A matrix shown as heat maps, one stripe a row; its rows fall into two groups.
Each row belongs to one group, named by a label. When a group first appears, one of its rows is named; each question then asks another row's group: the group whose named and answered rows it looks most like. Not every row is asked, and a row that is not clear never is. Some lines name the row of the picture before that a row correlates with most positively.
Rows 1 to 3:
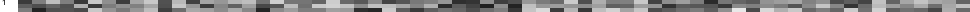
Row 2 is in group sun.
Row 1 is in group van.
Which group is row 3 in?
van
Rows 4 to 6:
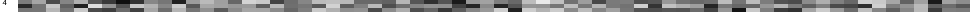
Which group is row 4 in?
sun
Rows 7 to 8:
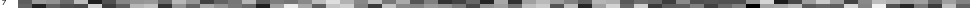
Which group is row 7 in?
sun
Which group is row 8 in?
van
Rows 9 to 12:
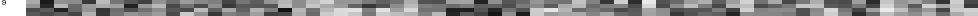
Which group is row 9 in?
van
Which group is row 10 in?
van
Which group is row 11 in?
sun
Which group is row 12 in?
sun
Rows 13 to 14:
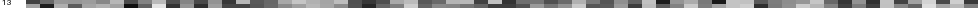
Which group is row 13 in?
van
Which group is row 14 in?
van
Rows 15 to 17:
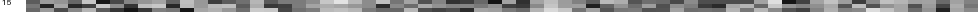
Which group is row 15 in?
sun
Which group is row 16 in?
van
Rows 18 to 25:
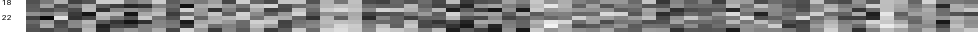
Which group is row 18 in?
van
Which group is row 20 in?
sun
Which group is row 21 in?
van
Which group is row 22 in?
van
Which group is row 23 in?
sun
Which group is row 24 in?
sun
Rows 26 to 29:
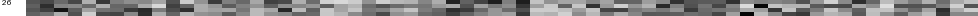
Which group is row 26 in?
sun
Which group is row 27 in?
van
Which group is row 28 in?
sun
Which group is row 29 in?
sun
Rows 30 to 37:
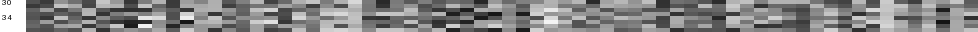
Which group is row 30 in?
van
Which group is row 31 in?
van
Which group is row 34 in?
van
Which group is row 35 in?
sun
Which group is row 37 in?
sun
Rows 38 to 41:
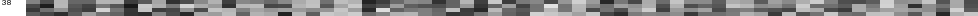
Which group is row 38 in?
van
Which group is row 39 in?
van
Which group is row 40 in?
van
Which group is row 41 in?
sun
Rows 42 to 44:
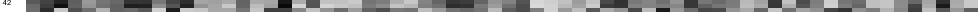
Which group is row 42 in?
sun
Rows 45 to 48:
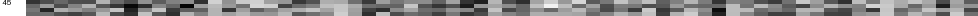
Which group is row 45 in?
van
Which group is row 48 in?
van
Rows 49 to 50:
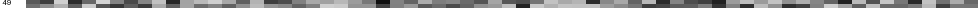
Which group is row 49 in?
van
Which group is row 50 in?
sun
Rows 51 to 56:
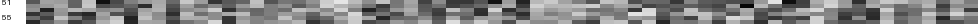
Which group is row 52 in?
sun
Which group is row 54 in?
van
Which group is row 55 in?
van
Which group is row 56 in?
van
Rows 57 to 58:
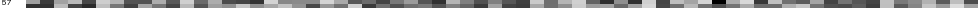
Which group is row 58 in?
van
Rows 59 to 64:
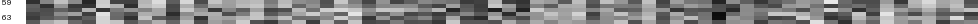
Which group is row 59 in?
van
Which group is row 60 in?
van
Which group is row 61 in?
sun
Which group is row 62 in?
van
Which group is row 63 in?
van
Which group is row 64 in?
van
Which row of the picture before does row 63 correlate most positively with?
58
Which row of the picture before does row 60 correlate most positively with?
58
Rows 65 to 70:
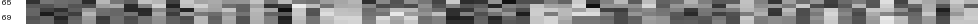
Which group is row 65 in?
van
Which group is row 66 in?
van
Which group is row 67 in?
sun
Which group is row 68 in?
sun
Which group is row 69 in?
sun
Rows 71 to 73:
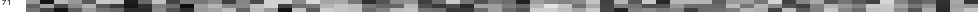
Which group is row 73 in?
sun
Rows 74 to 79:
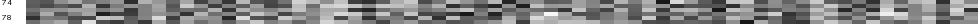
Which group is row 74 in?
van
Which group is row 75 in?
sun
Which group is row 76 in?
van
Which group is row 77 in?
sun
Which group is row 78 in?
van
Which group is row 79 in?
sun
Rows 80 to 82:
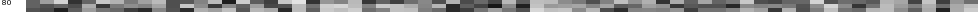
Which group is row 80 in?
van
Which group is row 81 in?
sun
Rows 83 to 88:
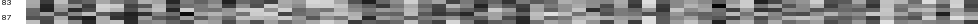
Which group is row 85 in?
van
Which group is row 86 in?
sun
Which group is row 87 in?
van
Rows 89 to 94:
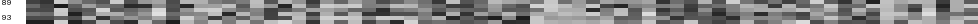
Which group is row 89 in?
van
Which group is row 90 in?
sun
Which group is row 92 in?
van
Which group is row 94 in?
van
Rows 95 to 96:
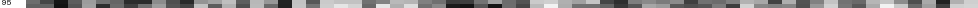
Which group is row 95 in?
sun
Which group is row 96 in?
sun
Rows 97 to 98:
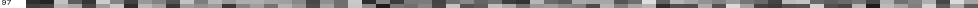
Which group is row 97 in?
van
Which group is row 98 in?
van
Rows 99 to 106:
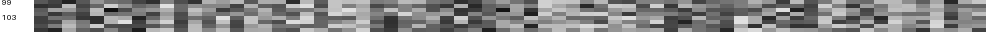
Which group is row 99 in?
sun
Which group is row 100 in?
van
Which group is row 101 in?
sun
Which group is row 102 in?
sun
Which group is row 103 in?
van
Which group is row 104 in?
van
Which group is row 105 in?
sun
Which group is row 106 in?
van
